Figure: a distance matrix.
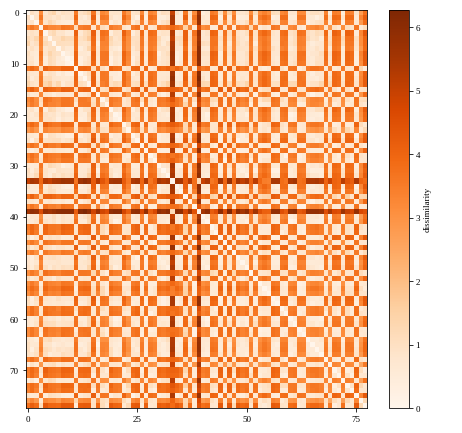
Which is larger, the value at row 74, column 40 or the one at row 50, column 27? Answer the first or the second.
the first
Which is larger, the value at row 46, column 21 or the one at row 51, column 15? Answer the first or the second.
the second
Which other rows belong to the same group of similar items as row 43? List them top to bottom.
3, 11, 15, 17, 18, 22, 23, 26, 28, 29, 36, 38, 42, 45, 47, 51, 53, 54, 55, 58, 59, 62, 63, 68, 70, 71, 73, 74, 76, 77
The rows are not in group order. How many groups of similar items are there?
3
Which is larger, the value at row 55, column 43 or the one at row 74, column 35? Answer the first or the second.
the second
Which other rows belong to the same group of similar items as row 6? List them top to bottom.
0, 1, 2, 4, 5, 7, 8, 9, 10, 12, 13, 14, 16, 19, 20, 21, 24, 25, 27, 30, 31, 32, 34, 35, 37, 40, 41, 44, 46, 48, 49, 50, 52, 56, 57, 60, 61, 64, 65, 66, 67, 69, 72, 75
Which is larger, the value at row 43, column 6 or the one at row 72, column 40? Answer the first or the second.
the first
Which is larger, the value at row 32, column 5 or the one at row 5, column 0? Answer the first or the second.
the second
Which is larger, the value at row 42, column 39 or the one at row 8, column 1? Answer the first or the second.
the first
